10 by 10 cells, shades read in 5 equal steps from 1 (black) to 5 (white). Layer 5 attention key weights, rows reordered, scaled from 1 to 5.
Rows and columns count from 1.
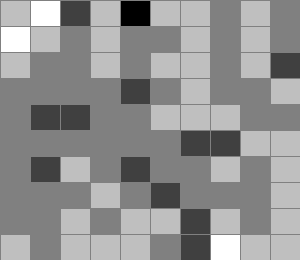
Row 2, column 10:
3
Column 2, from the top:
5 4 3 3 2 3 2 3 3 3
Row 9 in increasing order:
2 3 3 3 3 4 4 4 4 4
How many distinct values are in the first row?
5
